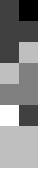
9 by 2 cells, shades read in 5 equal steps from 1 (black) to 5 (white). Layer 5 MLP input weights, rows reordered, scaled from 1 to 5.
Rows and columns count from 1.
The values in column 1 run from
2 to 5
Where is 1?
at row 1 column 2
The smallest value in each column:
2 1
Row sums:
3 4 6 7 6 7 8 8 10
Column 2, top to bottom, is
1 2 4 3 3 2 4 4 5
